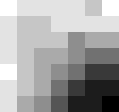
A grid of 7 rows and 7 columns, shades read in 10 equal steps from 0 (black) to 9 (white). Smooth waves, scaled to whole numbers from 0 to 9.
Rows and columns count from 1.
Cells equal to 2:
3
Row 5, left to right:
9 7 6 5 4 2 2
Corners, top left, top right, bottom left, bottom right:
9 9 8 0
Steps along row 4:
down down same down down same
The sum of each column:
58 49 45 41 33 29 30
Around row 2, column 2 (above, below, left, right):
8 7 8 7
